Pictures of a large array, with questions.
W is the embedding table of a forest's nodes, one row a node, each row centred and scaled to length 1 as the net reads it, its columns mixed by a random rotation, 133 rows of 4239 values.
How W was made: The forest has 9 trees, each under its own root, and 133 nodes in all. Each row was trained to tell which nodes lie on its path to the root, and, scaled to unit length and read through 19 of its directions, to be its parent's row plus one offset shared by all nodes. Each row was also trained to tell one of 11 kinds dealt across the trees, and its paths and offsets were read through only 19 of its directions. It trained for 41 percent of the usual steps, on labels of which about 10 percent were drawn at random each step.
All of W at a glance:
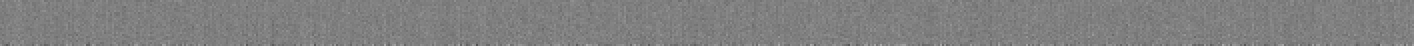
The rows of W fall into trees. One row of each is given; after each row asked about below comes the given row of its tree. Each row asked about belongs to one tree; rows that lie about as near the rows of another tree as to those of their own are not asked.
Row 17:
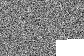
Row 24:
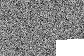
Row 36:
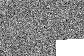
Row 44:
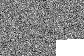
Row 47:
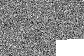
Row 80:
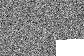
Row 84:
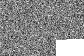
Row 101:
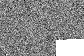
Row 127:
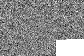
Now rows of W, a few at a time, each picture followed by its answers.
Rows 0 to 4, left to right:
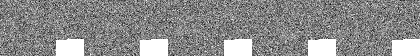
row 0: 44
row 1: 101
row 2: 127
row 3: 101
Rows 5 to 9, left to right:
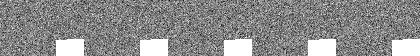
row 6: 127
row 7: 17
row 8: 84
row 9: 17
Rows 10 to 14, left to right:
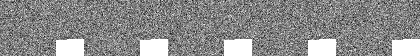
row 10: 101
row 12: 101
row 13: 44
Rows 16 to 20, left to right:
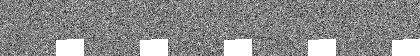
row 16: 127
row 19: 127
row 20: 36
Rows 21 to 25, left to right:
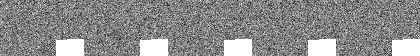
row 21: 80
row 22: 47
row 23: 24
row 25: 127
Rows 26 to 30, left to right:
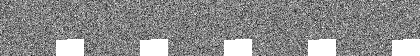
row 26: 44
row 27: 17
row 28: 84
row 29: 80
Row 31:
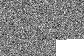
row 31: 47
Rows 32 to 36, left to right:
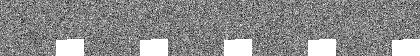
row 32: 47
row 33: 17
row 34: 101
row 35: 44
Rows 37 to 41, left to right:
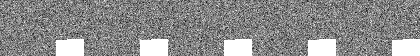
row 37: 17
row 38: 80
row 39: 44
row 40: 24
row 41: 44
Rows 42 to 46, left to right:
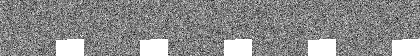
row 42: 84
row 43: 44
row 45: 44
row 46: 127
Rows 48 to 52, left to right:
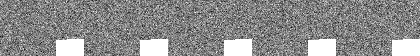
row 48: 47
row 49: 17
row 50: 101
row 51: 44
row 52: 127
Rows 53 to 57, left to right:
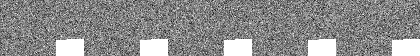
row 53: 127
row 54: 24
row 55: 17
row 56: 127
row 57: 80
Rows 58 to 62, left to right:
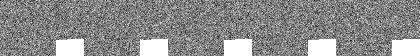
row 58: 80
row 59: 47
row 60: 80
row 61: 127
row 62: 101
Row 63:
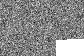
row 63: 17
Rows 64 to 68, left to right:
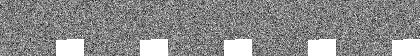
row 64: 44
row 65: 17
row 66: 17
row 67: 47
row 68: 17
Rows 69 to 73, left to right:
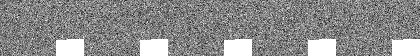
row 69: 127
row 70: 80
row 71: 44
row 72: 17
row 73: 101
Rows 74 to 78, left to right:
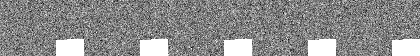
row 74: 24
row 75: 80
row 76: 24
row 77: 84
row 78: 44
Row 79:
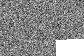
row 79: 47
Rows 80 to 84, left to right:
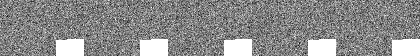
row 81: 36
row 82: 36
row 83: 101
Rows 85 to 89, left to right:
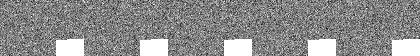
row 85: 47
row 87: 127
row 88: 80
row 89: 84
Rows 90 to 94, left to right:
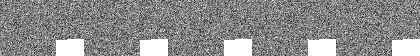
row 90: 80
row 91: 47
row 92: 17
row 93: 101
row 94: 127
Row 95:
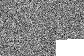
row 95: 80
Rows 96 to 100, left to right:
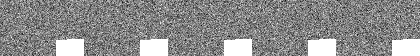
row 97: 127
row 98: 101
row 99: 80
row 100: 44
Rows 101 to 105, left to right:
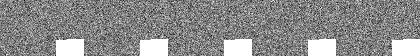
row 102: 127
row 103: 17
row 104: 127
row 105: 36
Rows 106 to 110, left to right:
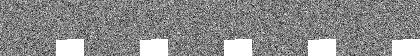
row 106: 24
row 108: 17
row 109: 47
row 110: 101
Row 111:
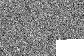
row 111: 101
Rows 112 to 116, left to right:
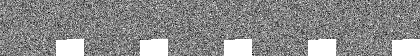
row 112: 47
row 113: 17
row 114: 101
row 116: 44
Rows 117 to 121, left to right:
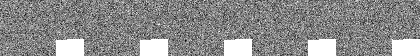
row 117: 80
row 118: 101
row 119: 80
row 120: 17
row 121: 80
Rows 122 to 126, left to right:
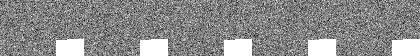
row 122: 47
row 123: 101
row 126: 47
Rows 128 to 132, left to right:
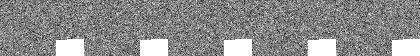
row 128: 47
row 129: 80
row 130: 80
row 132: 47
